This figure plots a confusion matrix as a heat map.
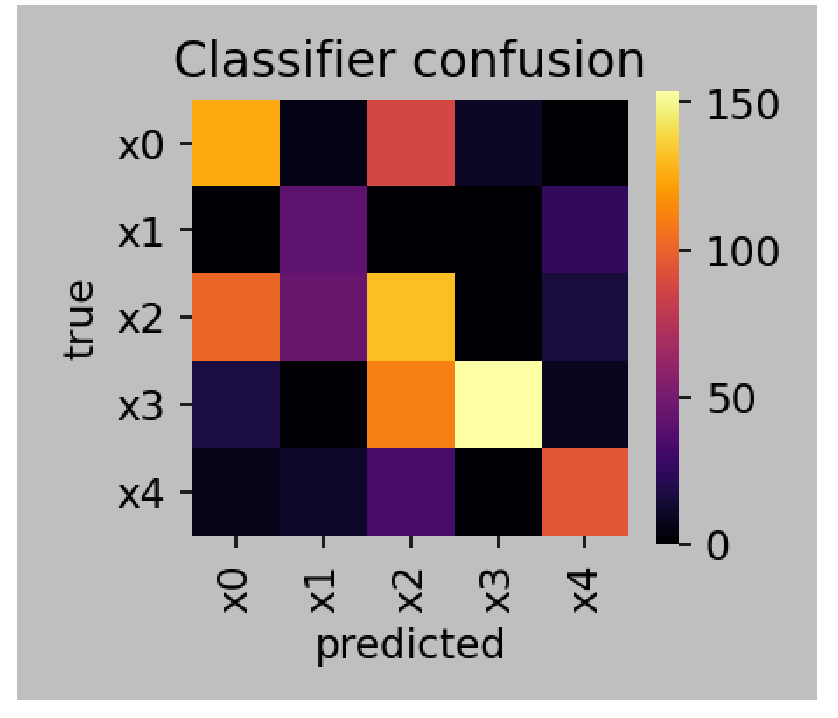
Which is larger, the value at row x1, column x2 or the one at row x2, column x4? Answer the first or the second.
the second
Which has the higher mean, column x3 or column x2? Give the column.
x2
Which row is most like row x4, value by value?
x1
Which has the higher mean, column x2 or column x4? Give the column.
x2
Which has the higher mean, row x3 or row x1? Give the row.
x3
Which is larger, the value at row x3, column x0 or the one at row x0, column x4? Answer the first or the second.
the first
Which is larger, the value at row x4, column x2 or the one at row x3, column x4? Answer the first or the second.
the first
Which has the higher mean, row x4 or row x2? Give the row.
x2
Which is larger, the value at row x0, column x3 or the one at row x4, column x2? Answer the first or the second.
the second
